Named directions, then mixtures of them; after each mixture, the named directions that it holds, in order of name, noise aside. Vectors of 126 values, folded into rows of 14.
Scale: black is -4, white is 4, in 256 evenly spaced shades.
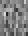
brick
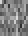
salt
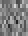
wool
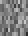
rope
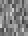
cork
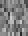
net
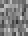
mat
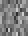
cork, rope, wool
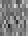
wool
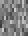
cork, rope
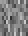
net, rope, wool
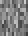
brick, salt, wool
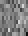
rope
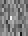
net, rope, salt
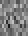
brick, wool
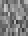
mat, net, salt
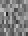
brick, mat, wool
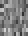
mat, net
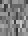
mat, net, salt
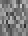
brick, wool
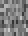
mat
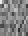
mat, rope, salt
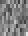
brick, rope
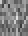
salt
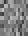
mat, net, salt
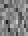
brick, mat, rope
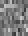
mat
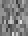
net, rope, wool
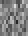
wool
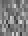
net, wool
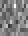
brick, cork, wool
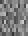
brick, salt, wool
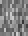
cork, net, salt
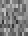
brick, mat, wool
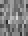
brick, net, salt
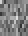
salt
